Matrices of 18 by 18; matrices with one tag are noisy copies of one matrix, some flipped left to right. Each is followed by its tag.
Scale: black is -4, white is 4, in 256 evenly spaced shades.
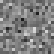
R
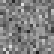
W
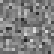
R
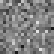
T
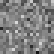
T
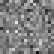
T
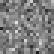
T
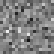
R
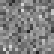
W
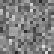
W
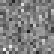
W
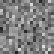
W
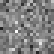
T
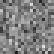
W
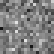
T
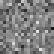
T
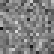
T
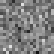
W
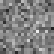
T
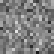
T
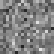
T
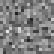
R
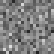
W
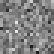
T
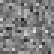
R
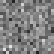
W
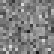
W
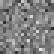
T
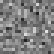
R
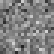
T
